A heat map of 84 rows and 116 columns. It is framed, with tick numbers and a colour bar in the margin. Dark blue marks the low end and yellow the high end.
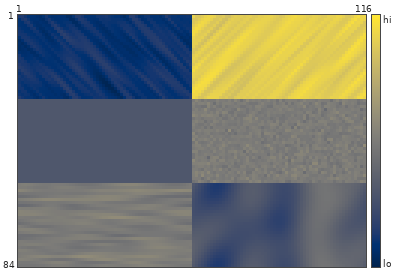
It is made of 3 by 2 panels. Panel 1,1: very low, slanting down to the right, faint in contrast. Panel 1,2: very high, slanting up to the right, faint in contrast. Panel 2,1: low, flat. Panel 2,2: middling, fine-grained, faint in contrast. Panel 3,1: middling, streaked across, faint in contrast. Panel 3,2: low, smooth.
